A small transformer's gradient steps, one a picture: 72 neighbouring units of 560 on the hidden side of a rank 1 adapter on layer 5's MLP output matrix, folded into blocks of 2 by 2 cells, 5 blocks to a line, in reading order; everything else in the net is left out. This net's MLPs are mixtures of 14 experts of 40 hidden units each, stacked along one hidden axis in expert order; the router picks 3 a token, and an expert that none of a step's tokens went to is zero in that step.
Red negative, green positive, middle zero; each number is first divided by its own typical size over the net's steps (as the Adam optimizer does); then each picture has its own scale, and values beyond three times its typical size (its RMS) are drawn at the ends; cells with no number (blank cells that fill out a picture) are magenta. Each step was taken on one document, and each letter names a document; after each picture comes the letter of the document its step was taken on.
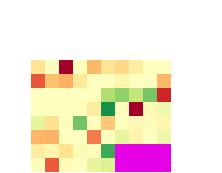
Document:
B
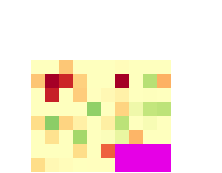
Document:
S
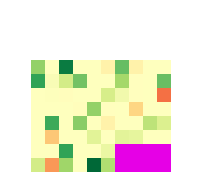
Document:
B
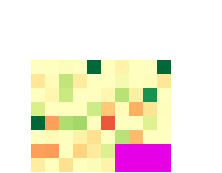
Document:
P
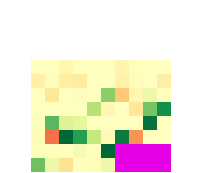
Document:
S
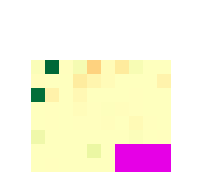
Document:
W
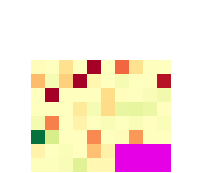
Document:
B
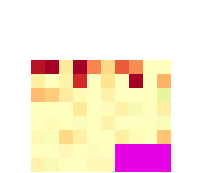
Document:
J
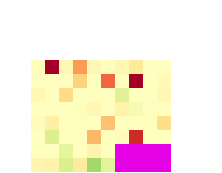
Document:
J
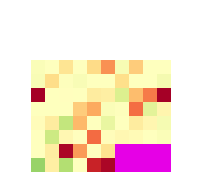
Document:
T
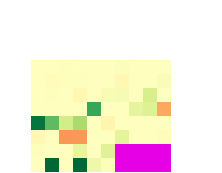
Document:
S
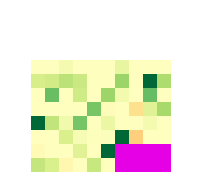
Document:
S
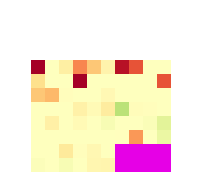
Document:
J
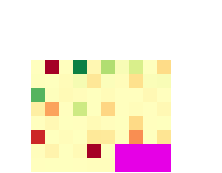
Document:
W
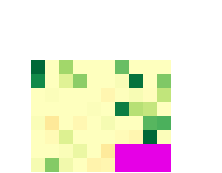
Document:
B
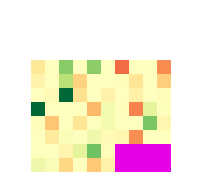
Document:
B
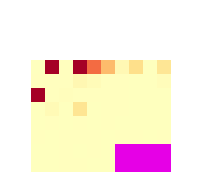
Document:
W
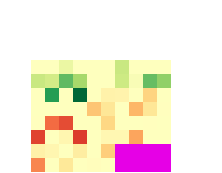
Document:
S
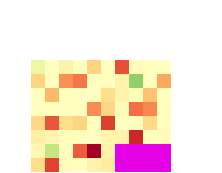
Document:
P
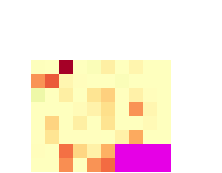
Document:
T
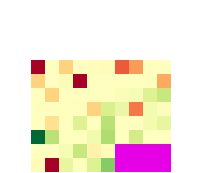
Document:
J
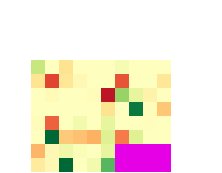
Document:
B
